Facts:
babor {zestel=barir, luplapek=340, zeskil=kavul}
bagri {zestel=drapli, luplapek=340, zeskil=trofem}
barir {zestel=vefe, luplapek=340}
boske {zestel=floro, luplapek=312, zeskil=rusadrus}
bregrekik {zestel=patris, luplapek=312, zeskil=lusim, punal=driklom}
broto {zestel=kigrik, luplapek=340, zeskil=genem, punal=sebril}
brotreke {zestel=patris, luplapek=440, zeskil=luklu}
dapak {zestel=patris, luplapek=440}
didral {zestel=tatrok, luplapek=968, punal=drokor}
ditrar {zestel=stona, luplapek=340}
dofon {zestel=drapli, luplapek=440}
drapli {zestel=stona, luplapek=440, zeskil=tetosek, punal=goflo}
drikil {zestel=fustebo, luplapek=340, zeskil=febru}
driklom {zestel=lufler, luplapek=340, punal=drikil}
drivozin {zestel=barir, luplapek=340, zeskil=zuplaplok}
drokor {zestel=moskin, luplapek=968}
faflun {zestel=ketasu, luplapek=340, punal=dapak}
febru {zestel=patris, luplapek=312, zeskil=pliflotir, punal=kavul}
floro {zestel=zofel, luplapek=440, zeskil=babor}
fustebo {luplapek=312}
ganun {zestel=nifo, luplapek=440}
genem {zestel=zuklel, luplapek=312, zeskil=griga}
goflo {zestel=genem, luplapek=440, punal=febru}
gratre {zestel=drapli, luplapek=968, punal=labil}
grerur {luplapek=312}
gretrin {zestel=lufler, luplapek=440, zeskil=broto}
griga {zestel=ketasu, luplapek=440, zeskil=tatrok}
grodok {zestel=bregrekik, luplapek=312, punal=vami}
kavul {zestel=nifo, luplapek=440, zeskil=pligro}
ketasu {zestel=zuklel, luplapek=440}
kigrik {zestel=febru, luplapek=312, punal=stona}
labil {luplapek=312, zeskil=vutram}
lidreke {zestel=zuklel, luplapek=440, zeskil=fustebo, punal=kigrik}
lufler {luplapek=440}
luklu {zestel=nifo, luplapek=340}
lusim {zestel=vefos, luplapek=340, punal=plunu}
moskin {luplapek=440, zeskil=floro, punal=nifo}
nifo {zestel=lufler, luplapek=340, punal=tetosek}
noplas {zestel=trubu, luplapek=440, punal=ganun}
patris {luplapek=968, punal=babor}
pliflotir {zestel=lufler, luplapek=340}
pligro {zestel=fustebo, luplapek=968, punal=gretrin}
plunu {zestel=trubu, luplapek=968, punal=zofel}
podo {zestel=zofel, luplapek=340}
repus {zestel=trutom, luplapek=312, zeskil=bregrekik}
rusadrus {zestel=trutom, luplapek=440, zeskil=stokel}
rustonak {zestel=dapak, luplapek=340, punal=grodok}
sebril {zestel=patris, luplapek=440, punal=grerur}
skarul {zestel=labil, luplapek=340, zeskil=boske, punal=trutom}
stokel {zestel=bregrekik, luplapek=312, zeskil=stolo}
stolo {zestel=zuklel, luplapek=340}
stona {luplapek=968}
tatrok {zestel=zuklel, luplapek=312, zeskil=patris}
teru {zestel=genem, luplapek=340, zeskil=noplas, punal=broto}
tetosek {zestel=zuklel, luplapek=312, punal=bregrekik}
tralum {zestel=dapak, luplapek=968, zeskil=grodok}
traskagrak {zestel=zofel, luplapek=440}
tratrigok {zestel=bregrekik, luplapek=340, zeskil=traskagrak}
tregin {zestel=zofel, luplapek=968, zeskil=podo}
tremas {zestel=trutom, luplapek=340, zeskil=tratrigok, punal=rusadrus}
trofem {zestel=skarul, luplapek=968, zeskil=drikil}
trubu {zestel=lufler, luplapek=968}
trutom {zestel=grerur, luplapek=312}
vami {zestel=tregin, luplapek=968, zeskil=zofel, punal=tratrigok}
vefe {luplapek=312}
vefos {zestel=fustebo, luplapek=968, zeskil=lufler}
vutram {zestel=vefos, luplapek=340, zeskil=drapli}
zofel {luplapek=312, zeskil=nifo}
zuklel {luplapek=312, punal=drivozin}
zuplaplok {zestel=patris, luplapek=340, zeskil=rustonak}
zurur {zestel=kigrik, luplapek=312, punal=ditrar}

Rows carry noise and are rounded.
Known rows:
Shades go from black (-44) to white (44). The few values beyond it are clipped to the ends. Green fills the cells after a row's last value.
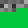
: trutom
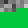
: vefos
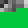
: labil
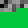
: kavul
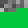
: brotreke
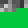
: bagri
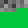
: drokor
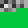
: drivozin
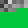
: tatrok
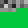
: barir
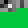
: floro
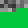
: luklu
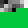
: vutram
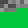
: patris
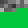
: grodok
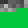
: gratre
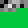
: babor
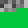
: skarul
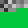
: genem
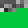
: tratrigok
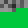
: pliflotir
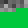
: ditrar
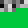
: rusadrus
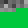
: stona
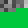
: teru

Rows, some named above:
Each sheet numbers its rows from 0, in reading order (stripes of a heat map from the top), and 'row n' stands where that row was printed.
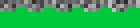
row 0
grerur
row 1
traskagrak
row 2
trutom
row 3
skarul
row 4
vami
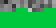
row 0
pligro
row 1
tralum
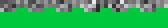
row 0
rustonak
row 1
patris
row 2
vefos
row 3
drikil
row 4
griga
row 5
vefos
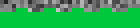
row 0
pligro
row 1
zurur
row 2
vami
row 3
podo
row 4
patris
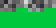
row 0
tetosek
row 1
nifo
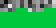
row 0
floro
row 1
stokel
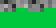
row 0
lusim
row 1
pligro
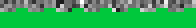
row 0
tregin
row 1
fustebo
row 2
drapli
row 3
gretrin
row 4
broto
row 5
boske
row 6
stolo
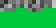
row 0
moskin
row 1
teru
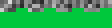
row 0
febru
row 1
zofel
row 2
pliflotir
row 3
vefe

